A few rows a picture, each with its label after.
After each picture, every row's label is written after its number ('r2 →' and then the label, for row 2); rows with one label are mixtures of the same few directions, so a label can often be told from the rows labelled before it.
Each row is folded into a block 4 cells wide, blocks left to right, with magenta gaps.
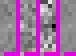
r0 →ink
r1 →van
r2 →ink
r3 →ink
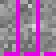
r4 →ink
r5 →ink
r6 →van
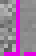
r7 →ink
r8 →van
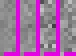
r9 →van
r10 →ink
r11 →ink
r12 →van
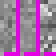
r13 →van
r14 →van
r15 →ink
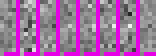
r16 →van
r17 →van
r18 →ink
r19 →ink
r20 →ink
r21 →ink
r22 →ink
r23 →ink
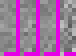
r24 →van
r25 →van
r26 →ink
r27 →van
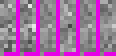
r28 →ink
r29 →ink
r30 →ink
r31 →ink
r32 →ink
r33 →ink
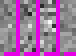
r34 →ink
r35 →ink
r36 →van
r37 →van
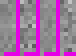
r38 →ink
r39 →ink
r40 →van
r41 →van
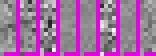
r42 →ink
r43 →van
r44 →van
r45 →van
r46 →ink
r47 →van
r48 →ink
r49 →van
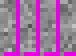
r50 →van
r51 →ink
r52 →van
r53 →ink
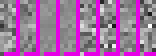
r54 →van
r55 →ink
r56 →ink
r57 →ink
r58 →van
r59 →ink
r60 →van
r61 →ink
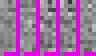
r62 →van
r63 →van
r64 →van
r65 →van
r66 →ink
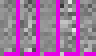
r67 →van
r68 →van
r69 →van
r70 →van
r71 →ink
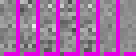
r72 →ink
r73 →ink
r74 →ink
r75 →van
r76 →ink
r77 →ink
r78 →ink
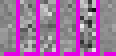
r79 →ink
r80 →ink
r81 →ink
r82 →ink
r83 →van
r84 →ink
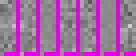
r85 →ink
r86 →van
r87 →ink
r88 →van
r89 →van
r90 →ink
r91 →ink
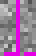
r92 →ink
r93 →van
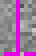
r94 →ink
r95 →van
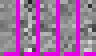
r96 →van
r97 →van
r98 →van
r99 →ink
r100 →ink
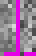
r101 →ink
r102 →van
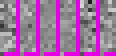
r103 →van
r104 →ink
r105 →ink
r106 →van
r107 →van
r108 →van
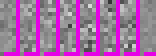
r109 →van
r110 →ink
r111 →van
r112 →ink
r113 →ink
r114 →van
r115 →ink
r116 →van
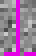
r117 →van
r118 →van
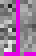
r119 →ink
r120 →ink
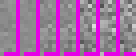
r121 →van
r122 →van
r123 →ink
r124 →ink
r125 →ink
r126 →van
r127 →ink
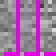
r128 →van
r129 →van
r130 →van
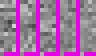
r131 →van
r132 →ink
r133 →van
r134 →van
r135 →van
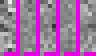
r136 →van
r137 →van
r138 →ink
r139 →ink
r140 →ink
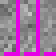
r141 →ink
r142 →ink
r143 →van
